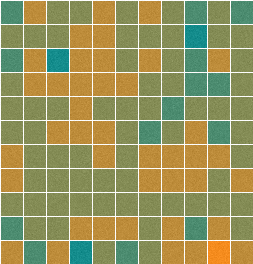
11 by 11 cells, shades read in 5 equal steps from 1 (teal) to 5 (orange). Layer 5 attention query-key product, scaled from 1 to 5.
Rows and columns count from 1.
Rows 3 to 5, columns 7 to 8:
4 3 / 3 3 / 3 2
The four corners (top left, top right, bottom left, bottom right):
2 2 4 4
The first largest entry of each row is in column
2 4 2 2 4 3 1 1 1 4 10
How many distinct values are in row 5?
3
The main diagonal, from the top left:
2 3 1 4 3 3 4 4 3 4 4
